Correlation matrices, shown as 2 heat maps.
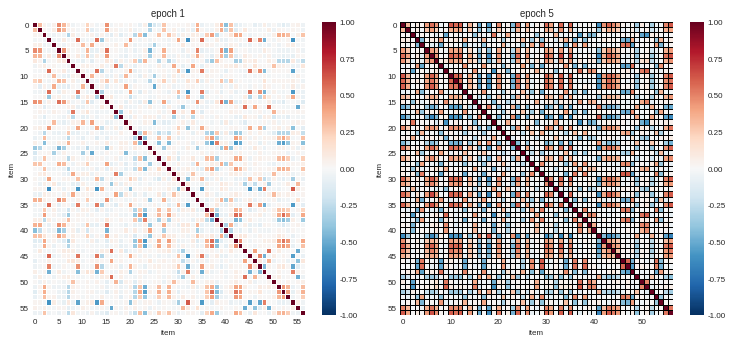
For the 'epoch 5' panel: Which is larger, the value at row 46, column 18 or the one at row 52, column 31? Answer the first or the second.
the first
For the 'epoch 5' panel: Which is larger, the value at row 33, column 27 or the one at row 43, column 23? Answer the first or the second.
the first
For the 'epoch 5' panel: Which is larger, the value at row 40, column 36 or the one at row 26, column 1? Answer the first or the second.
the second
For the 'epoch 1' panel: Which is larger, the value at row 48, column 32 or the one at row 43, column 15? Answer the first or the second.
the first
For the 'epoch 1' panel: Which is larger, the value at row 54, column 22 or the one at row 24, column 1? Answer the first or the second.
the first
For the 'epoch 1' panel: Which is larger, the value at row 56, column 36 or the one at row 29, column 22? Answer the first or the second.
the first
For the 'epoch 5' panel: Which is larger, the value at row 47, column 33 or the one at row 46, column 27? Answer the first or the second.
the second
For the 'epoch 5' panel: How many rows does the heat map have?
57
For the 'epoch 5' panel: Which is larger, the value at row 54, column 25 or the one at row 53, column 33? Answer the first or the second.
the first
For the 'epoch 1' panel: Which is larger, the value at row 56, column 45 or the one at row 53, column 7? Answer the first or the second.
the first
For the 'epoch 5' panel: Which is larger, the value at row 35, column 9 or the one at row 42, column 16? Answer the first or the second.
the first
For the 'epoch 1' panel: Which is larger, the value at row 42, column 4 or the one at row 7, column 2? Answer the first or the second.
the first
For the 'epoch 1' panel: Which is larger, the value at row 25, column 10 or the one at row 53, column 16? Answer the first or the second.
the second
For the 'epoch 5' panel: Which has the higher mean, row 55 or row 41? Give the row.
55
